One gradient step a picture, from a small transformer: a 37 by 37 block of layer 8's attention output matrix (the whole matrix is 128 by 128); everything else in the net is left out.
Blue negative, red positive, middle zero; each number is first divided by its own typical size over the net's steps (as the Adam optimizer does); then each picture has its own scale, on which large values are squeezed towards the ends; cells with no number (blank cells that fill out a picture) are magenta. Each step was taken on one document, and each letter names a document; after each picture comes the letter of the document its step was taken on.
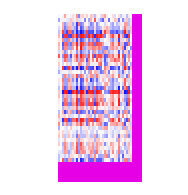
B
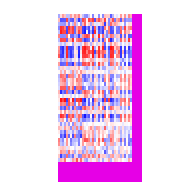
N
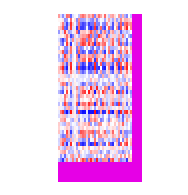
B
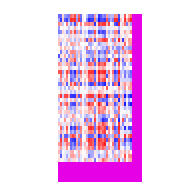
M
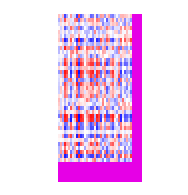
B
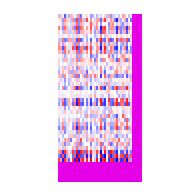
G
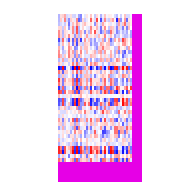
G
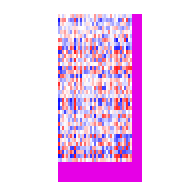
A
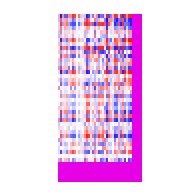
M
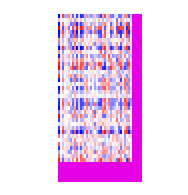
A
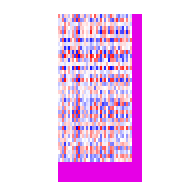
G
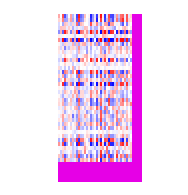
G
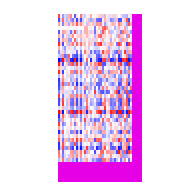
A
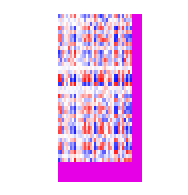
M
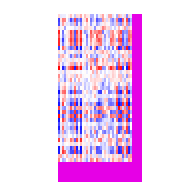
A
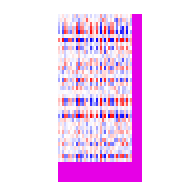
G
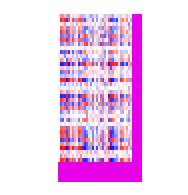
N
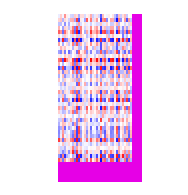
G
